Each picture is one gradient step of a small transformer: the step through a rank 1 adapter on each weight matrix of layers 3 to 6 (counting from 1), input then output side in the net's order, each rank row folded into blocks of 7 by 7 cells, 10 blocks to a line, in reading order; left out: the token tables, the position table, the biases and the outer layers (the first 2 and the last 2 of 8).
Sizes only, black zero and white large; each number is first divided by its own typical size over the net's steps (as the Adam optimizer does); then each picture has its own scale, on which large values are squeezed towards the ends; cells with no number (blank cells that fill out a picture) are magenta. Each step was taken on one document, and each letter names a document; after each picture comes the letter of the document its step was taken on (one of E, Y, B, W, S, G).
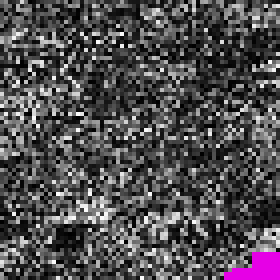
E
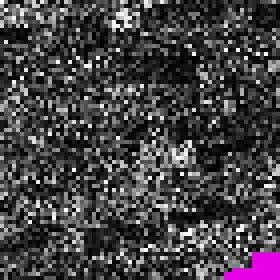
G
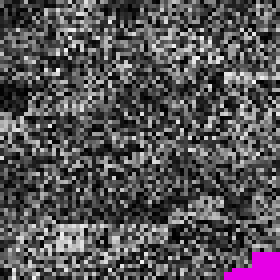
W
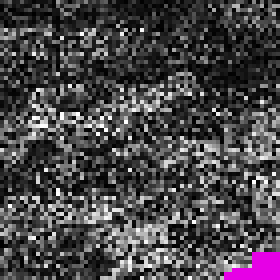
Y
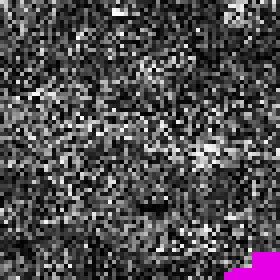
Y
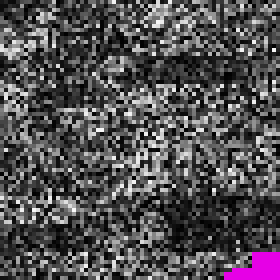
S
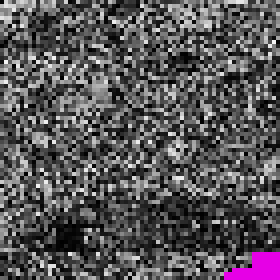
S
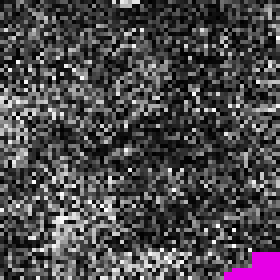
E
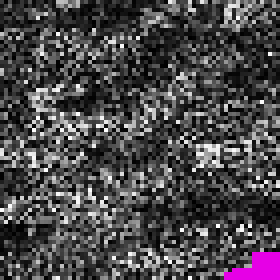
Y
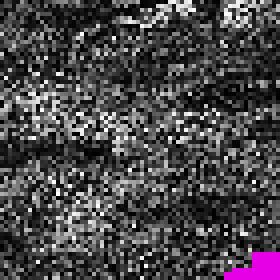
Y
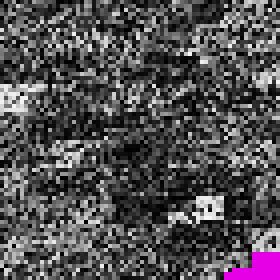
W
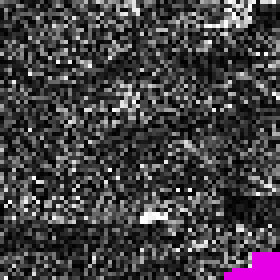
G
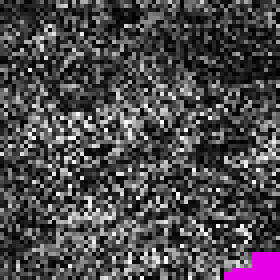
Y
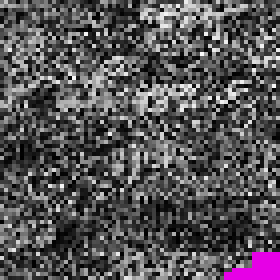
S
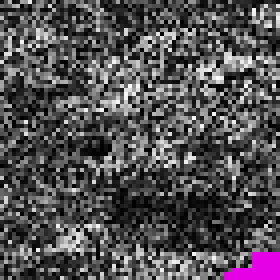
S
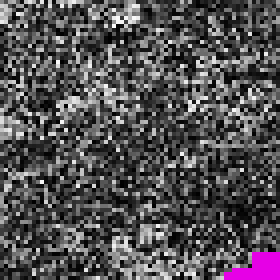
S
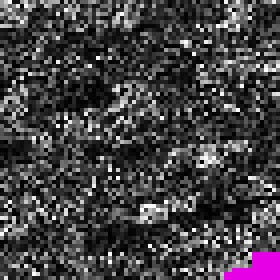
G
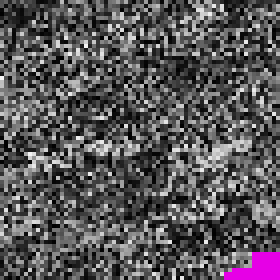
W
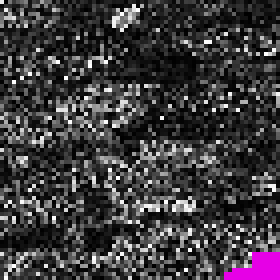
G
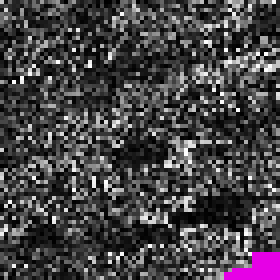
G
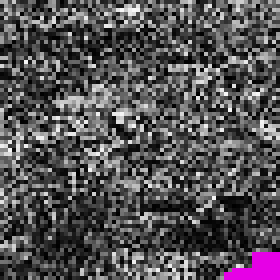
S
